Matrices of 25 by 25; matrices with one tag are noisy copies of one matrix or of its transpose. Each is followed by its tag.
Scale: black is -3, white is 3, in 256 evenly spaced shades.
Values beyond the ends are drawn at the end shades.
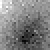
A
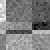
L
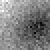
A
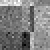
L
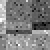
L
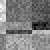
L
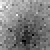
A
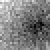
A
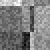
L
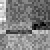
L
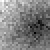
A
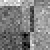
L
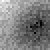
A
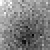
A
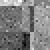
L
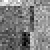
L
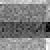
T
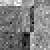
L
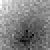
A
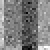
T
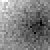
A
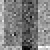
T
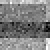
T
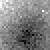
A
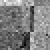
L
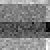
T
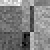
L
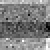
T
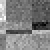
L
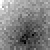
A
